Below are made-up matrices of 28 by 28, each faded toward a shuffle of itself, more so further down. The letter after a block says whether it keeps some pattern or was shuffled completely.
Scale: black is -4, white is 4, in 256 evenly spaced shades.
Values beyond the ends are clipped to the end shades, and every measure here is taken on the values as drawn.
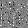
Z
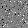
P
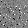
P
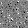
P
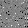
Z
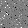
P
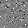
P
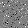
P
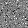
P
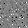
Z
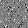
Z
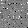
Z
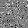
Z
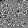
Z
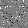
P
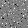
P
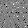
Z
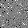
Z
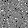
P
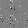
Z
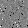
P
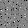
Z
